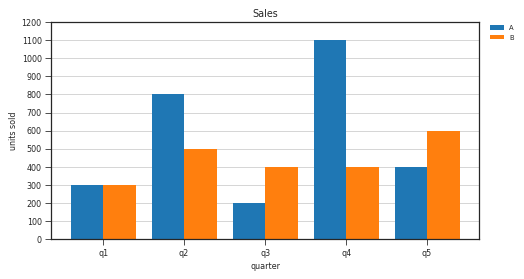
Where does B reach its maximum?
q5
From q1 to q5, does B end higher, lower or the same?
higher
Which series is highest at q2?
A
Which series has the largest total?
A
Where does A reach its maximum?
q4
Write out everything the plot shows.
Title: Sales
x-axis: quarter, ticks q1 q2 q3 q4 q5
y-axis: units sold, ticks 0 100 200 300 400 500 600 700 800 900 1000 1100 1200
Legend: A, B
Values:
A: 300 800 200 1100 400
B: 300 500 400 400 600
